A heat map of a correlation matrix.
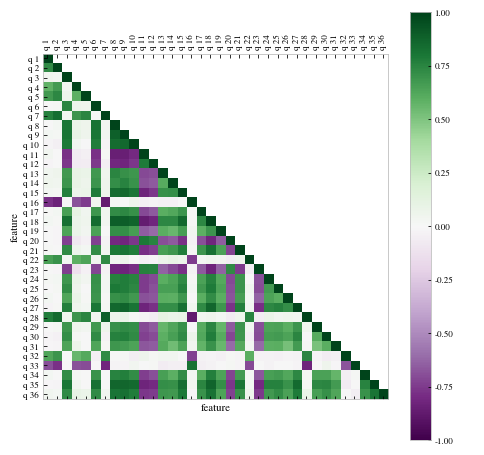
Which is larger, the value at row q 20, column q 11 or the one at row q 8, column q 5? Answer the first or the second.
the first
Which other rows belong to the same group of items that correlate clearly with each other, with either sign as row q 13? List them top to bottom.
q 3, q 6, q 8, q 9, q 10, q 11, q 12, q 14, q 15, q 17, q 18, q 19, q 20, q 21, q 23, q 24, q 25, q 26, q 27, q 29, q 30, q 31, q 34, q 35, q 36
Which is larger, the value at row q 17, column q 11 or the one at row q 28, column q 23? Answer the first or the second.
the second
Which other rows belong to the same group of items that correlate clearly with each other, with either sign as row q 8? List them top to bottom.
q 3, q 6, q 9, q 10, q 11, q 12, q 13, q 14, q 15, q 17, q 18, q 19, q 20, q 21, q 23, q 24, q 25, q 26, q 27, q 29, q 30, q 31, q 34, q 35, q 36
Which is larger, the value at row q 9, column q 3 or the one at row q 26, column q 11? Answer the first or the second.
the first
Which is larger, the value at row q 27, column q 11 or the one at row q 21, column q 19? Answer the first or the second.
the second
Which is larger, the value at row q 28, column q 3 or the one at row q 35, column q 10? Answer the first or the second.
the second
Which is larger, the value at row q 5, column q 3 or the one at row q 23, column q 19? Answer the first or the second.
the first
